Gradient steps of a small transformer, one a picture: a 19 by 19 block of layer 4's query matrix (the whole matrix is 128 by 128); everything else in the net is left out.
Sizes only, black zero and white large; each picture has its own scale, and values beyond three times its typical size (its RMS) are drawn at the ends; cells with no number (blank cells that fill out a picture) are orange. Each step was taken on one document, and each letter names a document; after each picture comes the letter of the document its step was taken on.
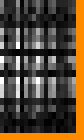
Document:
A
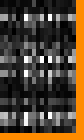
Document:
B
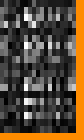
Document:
B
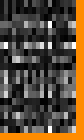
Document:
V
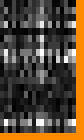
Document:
V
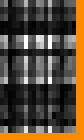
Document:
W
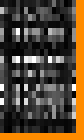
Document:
A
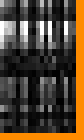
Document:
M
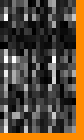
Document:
W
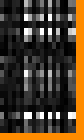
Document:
B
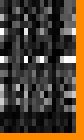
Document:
A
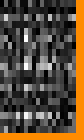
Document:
V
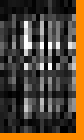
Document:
B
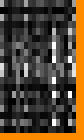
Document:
A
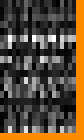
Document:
W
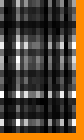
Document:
A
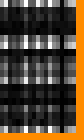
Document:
W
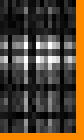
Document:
W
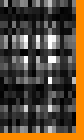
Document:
W
